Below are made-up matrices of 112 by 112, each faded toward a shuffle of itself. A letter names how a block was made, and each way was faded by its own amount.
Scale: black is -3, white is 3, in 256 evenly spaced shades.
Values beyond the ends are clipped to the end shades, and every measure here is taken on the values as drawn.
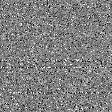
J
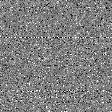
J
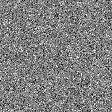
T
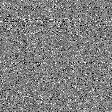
J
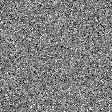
T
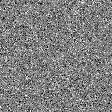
T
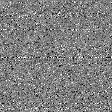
J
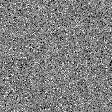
T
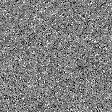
T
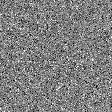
T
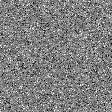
T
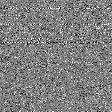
J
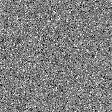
T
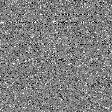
J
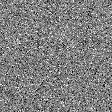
T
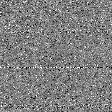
J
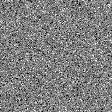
T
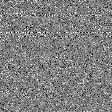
J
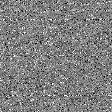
J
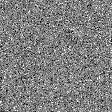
T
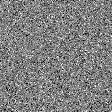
T
